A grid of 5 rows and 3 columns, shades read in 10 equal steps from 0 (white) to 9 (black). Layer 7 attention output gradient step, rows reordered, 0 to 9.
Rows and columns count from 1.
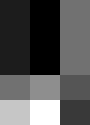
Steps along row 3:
up down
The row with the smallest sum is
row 5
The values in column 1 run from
2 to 8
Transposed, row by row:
8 8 8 5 2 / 9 9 9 4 0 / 5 5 5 6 7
